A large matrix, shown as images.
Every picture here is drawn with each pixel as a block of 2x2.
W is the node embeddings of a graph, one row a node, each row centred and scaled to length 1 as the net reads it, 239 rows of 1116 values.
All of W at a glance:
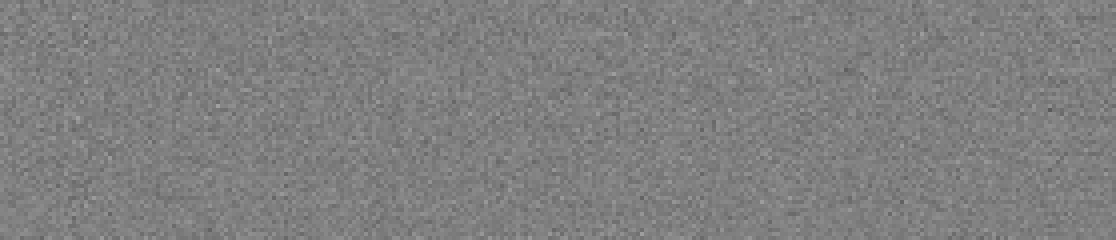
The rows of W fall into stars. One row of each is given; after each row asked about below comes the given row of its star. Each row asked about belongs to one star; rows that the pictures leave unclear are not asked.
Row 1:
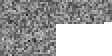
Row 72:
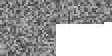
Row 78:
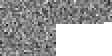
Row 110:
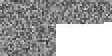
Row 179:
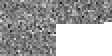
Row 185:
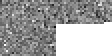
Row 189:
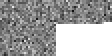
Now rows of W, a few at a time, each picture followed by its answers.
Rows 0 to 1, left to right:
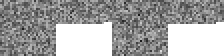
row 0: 1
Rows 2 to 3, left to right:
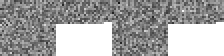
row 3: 72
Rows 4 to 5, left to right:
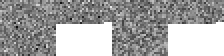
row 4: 179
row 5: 185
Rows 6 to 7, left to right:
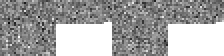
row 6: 1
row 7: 189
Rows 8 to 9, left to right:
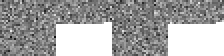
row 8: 189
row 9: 189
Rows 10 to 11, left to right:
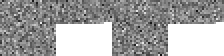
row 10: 78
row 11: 1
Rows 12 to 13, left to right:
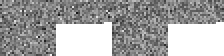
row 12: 1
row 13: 1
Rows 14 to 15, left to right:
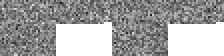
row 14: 179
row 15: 185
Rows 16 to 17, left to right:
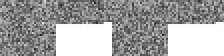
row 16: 179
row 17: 78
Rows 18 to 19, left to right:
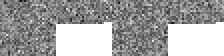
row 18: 179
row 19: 179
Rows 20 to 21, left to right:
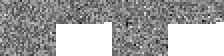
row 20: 179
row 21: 1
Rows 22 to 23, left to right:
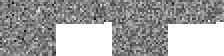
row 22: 185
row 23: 185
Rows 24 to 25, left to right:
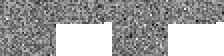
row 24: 72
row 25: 72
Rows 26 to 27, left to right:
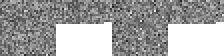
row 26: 1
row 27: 189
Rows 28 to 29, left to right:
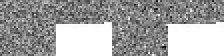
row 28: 78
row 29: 185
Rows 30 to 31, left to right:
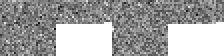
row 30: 1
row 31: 78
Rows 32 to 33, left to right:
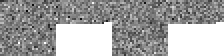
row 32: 72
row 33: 72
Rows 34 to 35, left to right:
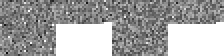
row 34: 110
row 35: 72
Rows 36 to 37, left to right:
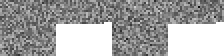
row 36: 110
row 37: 189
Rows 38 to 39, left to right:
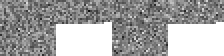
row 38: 78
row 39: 189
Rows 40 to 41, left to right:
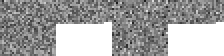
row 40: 189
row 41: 78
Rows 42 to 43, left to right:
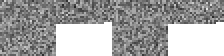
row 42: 78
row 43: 185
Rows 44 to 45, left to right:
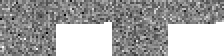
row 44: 72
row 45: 189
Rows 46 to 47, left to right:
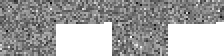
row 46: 110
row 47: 1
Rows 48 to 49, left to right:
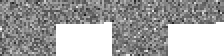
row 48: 78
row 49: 179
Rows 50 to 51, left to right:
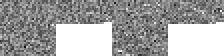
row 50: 110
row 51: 179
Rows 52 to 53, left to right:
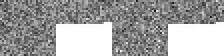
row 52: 189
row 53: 179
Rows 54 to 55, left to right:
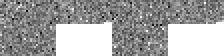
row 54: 72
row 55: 72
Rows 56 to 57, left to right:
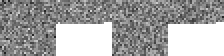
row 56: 189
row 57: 78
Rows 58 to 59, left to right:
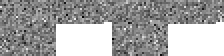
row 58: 185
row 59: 1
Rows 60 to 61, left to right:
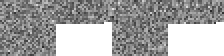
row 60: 179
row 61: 110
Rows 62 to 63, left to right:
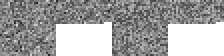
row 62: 78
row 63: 1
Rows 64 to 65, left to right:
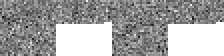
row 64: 1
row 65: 78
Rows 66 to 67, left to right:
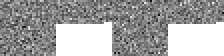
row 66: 189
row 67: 110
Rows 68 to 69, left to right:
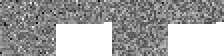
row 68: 110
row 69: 110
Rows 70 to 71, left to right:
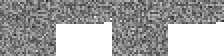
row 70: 1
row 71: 185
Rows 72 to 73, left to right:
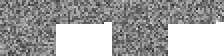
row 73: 179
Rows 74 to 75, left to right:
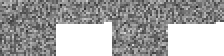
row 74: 1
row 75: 185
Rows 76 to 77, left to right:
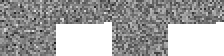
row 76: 78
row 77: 185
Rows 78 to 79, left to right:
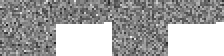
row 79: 189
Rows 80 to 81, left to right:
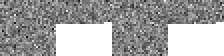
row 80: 78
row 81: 78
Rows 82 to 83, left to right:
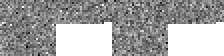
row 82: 110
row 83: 78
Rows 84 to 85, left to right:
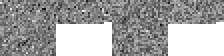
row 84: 185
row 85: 72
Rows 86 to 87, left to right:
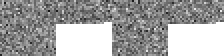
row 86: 78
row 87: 179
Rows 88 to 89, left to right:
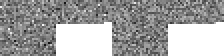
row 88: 185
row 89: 185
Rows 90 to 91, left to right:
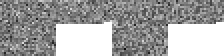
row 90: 189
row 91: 72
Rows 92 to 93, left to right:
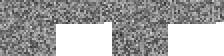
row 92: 78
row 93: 1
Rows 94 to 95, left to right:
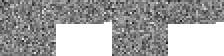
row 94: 189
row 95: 78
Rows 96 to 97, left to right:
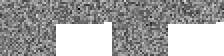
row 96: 179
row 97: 1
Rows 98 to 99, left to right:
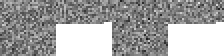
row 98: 1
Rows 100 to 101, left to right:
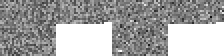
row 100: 72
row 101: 179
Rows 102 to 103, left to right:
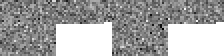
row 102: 78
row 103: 72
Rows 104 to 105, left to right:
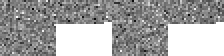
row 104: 185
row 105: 179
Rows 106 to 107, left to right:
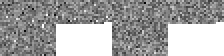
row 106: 185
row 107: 189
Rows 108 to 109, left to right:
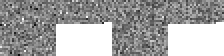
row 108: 110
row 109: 72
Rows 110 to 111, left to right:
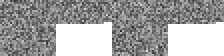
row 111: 78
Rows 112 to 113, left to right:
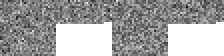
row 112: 189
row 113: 189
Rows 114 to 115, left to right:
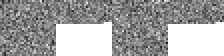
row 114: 189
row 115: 78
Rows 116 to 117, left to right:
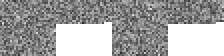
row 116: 110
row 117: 179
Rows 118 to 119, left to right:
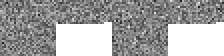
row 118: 179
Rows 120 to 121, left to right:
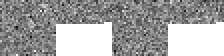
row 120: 179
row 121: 189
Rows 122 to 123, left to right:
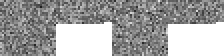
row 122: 72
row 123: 78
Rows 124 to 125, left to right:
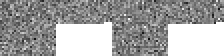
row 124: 189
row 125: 110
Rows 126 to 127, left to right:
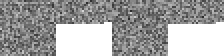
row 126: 185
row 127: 189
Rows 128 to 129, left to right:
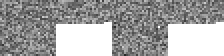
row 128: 1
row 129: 189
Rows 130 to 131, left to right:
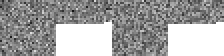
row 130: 189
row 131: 78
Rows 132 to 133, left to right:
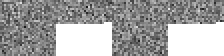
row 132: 189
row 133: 185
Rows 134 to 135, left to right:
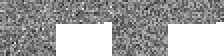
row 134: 179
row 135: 110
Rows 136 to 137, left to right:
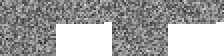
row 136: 1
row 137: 189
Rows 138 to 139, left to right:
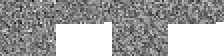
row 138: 78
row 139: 78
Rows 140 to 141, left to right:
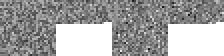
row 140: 185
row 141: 179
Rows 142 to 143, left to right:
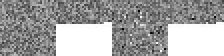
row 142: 179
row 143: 72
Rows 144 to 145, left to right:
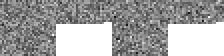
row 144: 179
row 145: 1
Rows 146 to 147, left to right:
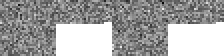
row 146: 72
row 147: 110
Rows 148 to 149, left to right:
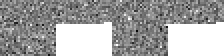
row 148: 1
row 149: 185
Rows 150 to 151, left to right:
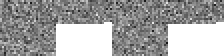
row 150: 189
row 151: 78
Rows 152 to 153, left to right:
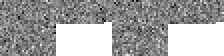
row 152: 185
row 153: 179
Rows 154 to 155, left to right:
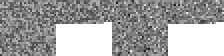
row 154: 78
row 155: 179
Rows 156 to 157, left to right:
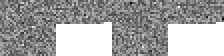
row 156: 110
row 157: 1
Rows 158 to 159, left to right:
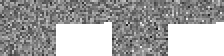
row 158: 110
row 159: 1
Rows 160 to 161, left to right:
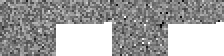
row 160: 189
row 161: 72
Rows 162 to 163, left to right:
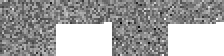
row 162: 189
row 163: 1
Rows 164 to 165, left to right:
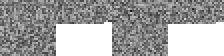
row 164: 185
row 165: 78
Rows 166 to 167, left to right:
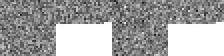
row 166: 72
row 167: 189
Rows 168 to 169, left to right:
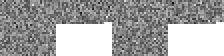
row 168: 179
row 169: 179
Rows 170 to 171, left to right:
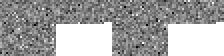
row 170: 110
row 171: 110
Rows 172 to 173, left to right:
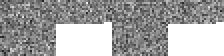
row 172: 189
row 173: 1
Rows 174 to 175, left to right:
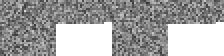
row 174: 1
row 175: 78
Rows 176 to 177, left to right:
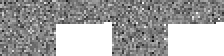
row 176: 78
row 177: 110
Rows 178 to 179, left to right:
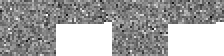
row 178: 185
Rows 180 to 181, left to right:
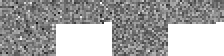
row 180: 110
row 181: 189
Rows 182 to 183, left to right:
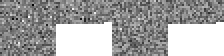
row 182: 72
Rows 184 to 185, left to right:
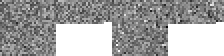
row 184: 189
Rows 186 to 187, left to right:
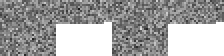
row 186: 1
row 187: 189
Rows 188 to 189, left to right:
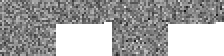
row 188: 179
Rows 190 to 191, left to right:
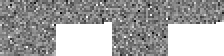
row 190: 110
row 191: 72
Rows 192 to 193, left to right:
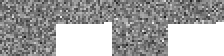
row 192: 110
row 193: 78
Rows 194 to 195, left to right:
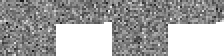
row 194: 179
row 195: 189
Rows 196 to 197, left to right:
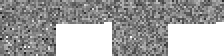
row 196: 1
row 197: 1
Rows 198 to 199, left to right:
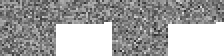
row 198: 72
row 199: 189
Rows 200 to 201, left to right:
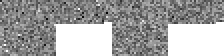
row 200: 185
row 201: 179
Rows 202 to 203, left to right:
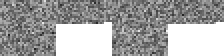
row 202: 179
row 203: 78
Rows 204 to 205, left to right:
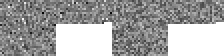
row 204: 110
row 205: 179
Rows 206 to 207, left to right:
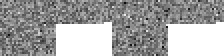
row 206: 78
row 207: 185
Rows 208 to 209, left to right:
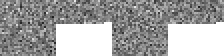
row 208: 78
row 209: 110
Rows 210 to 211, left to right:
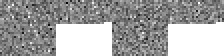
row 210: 72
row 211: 189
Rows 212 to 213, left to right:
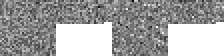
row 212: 185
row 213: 179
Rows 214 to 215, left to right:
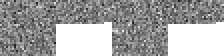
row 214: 78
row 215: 78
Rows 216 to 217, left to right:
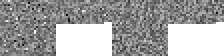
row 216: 185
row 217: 72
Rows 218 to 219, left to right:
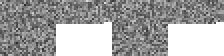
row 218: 1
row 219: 189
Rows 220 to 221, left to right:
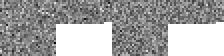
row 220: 78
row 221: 179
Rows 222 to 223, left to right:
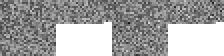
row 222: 189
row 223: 189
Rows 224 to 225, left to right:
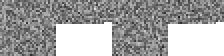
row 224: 179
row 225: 78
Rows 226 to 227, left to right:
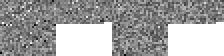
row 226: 110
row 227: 72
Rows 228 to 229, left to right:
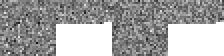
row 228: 1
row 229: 189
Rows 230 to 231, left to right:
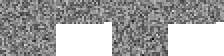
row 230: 1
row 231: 185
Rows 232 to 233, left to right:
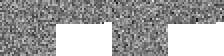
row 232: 72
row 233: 78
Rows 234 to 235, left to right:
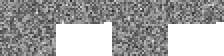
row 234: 72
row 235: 185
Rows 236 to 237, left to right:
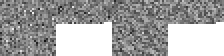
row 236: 1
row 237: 189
